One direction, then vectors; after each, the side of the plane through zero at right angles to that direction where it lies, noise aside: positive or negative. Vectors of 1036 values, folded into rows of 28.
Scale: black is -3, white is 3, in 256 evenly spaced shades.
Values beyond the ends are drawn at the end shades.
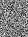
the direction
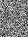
negative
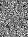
negative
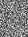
negative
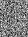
positive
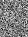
positive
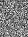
negative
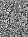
positive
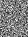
negative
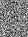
positive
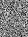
positive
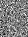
negative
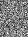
negative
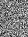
negative
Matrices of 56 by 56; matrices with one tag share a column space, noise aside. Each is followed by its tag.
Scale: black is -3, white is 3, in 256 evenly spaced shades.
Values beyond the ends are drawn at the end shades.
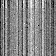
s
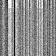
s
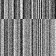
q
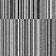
q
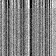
s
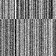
q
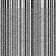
s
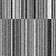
q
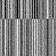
q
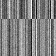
q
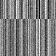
q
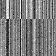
q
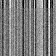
s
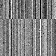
q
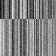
q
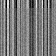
s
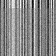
s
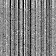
s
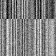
q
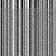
s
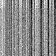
s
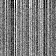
s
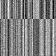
q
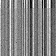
s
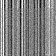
s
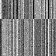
q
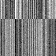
q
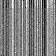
s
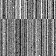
q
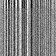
s
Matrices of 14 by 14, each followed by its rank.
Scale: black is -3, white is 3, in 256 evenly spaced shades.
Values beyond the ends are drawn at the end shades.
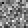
full rank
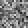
full rank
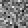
full rank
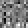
three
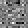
three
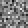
full rank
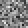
full rank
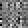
three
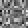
three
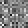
three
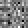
three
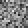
full rank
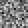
full rank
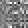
three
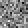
full rank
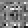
three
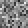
full rank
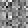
three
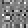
three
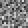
full rank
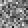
full rank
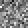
full rank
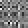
three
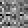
three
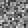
full rank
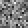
full rank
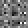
three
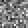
full rank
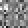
three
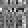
three
